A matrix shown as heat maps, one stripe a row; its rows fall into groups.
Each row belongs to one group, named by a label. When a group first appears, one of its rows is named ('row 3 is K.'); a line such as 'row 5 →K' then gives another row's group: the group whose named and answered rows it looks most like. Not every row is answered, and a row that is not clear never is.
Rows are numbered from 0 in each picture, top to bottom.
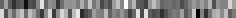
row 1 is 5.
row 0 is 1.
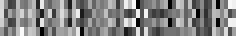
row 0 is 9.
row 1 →5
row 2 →9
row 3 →5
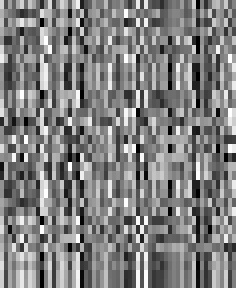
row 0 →5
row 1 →1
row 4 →9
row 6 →9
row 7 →9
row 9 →9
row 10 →5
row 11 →5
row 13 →1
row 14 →9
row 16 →9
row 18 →1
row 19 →1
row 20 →9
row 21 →9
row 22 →1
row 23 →9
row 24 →5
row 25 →9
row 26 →5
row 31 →5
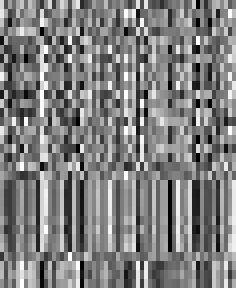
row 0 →5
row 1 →9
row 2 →9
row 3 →5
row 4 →1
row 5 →9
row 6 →1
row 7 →9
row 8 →9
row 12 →1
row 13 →1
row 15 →9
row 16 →1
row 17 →9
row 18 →5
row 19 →1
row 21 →9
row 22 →9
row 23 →9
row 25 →9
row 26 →9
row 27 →9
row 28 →1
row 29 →5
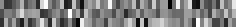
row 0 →9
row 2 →1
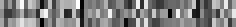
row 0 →5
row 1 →9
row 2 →5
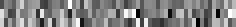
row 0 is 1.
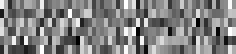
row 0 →9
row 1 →1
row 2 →5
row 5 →1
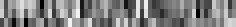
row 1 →5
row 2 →1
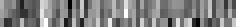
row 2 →9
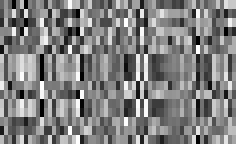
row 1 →1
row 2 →1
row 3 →1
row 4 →9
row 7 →5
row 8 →5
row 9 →9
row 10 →1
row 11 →5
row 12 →5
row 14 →1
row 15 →5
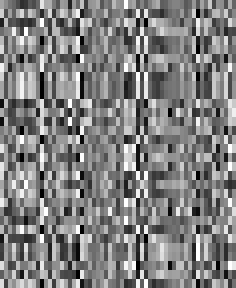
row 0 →1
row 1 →5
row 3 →1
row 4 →5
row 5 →5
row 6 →1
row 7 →9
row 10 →5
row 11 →1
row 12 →9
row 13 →1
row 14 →1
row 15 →5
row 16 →9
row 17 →1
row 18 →9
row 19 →5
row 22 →9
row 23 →9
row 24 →1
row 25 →5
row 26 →1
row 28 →1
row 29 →9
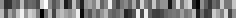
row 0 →9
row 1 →5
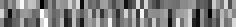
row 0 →5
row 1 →9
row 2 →9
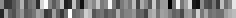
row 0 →9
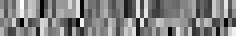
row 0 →5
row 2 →1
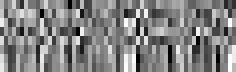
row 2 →9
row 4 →5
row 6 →9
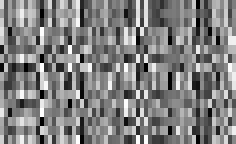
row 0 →5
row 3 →9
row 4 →9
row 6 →5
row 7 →1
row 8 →9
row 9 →9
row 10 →5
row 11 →1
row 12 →9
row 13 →5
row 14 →9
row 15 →5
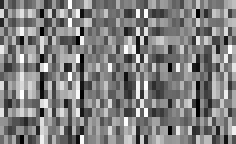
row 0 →1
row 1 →5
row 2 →1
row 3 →5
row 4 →1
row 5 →9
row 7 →9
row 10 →5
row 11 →9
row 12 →5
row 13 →1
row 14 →9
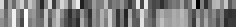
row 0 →5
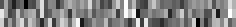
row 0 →1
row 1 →9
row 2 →5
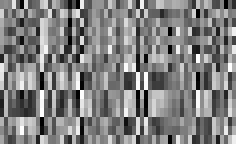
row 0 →1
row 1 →5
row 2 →1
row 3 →9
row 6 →1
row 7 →9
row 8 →5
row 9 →5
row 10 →1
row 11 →1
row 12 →1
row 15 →9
